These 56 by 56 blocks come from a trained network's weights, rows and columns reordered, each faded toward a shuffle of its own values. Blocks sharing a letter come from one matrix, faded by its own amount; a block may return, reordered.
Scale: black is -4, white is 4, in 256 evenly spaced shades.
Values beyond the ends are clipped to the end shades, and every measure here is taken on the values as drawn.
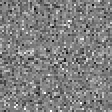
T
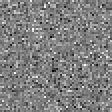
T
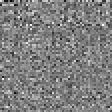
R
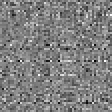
R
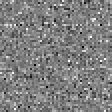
T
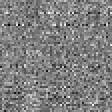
R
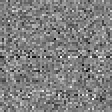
R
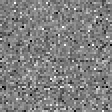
T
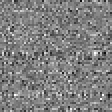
R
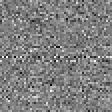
R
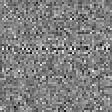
R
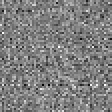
R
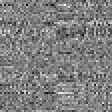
R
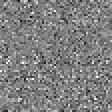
T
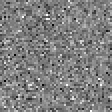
T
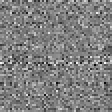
R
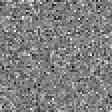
T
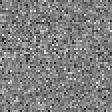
T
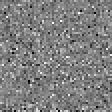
T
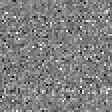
T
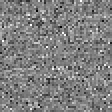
T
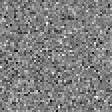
T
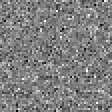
T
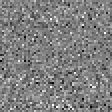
T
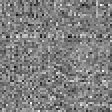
R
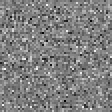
T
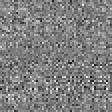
R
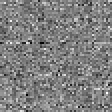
R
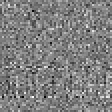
R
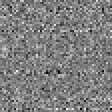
R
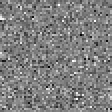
T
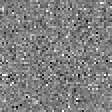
T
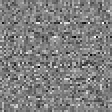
R
